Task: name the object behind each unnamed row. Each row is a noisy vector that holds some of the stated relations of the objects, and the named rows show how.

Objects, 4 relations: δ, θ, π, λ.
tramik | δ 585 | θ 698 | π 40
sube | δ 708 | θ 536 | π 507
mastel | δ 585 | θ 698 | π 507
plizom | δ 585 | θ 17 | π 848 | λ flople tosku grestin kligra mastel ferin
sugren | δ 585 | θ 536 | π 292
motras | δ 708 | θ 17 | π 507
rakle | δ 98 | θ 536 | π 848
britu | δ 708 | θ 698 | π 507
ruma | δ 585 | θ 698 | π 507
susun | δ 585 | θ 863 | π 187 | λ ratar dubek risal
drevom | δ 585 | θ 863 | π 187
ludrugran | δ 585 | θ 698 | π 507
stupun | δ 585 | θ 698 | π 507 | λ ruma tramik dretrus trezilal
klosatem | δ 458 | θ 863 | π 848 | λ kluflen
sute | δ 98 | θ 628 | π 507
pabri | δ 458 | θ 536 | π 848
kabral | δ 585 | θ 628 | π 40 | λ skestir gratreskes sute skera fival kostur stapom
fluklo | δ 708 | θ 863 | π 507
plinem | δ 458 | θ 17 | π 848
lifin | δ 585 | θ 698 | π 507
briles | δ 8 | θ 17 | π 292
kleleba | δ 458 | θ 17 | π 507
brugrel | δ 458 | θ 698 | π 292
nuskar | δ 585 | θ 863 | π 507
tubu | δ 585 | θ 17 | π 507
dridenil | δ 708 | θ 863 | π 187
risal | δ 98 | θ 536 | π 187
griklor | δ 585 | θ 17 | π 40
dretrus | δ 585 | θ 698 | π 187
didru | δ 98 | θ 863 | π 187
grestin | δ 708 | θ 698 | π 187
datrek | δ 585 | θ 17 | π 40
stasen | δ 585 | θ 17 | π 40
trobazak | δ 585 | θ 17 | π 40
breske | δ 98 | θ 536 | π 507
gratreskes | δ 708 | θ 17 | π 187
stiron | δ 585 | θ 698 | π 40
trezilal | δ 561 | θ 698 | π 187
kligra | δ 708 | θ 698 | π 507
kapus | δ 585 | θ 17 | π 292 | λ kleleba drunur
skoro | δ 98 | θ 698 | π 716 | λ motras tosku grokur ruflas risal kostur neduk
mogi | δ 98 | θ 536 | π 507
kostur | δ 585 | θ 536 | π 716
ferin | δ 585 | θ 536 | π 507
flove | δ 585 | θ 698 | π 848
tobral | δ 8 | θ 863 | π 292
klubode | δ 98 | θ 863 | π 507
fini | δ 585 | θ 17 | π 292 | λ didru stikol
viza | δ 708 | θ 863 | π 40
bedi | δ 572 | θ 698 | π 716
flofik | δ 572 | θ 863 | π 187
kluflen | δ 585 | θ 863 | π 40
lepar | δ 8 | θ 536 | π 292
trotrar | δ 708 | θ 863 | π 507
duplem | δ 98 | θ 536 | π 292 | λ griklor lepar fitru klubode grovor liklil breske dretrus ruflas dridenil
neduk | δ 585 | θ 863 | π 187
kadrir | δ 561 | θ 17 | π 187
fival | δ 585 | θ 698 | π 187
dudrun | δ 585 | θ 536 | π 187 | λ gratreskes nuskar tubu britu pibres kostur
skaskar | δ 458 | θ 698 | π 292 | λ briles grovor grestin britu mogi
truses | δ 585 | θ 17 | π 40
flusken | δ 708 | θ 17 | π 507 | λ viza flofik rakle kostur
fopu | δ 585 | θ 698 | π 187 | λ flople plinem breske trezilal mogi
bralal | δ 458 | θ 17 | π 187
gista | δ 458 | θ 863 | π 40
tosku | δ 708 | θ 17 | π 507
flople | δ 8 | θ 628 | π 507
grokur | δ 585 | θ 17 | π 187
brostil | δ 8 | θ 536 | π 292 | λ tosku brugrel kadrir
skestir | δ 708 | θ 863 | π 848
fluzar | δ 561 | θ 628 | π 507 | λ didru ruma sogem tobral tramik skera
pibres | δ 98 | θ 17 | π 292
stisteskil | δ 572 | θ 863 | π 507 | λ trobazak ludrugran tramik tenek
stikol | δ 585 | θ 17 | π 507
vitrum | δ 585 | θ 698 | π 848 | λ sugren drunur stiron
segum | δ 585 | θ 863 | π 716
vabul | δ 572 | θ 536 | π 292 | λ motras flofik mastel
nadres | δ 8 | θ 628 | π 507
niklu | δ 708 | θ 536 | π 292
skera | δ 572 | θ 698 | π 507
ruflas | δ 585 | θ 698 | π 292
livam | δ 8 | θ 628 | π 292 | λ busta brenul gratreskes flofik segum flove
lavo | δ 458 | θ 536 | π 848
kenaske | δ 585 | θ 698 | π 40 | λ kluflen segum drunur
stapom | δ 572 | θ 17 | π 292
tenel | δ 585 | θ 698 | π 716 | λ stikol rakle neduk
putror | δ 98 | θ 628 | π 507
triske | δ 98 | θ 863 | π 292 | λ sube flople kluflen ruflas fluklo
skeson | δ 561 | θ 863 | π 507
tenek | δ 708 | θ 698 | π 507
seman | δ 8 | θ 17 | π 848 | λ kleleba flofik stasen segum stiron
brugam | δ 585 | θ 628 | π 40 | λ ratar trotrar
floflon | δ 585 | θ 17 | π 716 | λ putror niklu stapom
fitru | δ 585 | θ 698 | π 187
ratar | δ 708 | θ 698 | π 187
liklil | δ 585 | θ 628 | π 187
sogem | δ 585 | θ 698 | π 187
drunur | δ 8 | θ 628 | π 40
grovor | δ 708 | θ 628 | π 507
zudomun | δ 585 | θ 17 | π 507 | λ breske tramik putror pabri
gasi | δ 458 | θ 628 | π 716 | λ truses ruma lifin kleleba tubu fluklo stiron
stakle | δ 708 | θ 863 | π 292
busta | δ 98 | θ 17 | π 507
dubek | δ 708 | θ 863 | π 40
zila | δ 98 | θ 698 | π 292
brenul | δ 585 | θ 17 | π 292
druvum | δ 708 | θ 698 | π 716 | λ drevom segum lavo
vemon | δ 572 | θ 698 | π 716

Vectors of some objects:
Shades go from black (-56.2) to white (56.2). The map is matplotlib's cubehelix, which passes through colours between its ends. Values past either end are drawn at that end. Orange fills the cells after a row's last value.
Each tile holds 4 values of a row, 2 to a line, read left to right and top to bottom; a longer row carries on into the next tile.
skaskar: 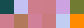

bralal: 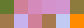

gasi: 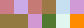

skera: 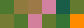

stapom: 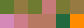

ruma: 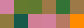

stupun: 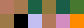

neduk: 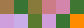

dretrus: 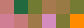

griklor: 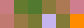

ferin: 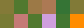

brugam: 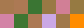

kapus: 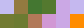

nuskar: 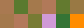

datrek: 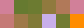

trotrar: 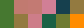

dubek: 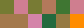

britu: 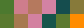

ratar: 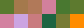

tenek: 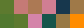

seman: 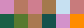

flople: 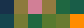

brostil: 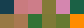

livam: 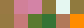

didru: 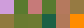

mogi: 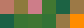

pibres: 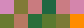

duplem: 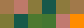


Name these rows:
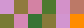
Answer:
kadrir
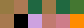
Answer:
zudomun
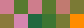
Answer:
risal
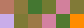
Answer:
floflon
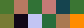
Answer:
stisteskil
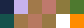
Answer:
klosatem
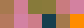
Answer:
druvum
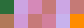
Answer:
brugrel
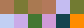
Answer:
kostur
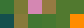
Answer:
nadres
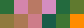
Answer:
motras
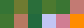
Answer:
kluflen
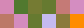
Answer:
sugren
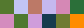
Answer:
flusken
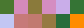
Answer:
vabul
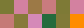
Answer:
viza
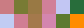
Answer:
dudrun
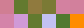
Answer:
brenul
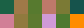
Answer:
plizom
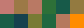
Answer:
breske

